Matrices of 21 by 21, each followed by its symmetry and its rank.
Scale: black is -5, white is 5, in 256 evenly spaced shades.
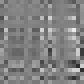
neither, rank two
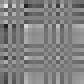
symmetric, rank one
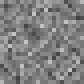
symmetric, full rank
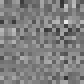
neither, rank three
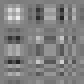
symmetric, rank one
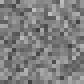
neither, full rank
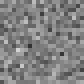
neither, full rank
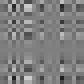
neither, rank one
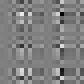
neither, rank one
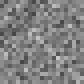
symmetric, full rank
